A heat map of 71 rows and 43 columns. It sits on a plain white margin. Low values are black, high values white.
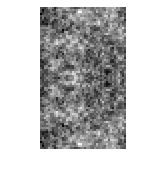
The field is mottled with small blotches. It is mirror symmetric from top to bottom. The histogram is bell-shaped. There are no regular stripes.
